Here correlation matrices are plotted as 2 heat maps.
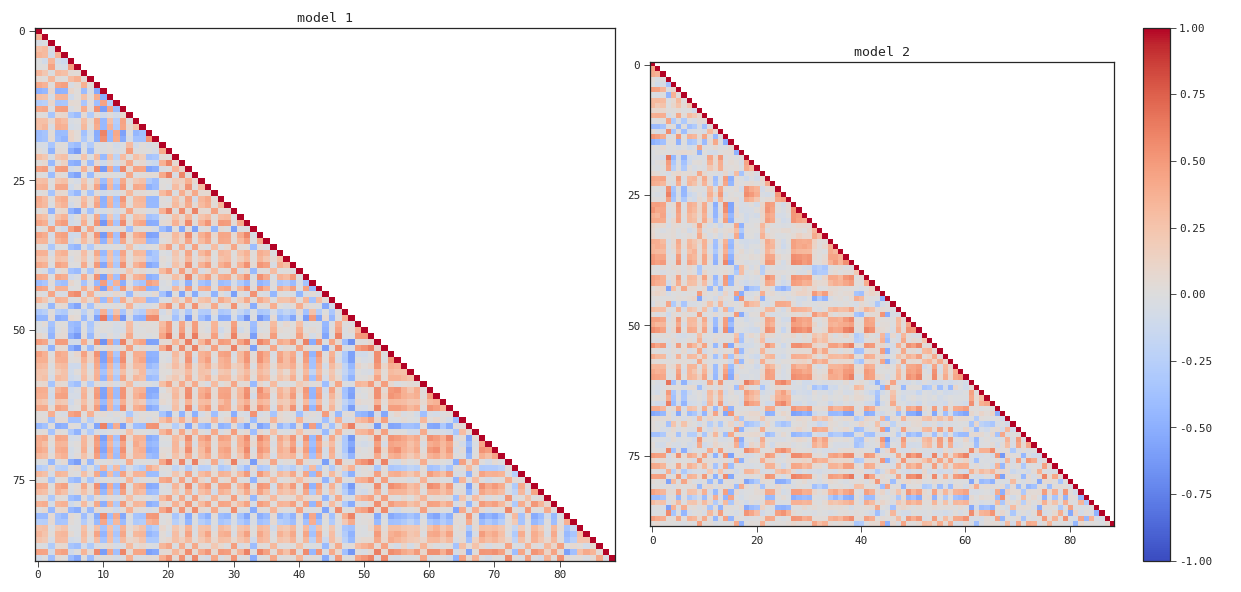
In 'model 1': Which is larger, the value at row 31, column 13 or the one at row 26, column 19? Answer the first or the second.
the first
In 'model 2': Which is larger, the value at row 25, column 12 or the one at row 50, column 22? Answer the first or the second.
the second
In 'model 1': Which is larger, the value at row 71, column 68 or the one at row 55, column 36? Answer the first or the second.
the first
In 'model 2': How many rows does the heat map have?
89
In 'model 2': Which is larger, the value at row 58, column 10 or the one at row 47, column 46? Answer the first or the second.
the first
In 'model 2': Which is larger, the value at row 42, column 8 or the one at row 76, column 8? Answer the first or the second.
the first
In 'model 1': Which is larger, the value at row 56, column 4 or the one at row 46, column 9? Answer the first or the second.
the first
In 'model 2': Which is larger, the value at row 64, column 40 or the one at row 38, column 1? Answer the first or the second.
the second
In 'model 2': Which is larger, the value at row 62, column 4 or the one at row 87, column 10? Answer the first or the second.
the second
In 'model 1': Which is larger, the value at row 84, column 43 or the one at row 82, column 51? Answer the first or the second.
the first
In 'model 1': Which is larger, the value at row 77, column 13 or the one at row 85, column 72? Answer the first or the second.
the first
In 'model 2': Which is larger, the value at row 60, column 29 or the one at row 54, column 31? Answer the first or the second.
the first
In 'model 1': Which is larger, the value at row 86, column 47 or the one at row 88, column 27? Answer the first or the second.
the second
